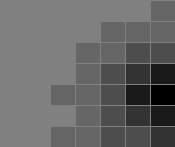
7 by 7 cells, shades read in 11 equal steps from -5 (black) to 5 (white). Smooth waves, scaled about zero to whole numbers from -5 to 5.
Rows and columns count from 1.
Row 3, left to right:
0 0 0 -1 -1 -2 -2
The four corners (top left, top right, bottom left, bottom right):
0 -1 0 -3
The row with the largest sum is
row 1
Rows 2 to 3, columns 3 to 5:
0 0 -1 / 0 -1 -1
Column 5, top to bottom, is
0 -1 -1 -2 -2 -2 -2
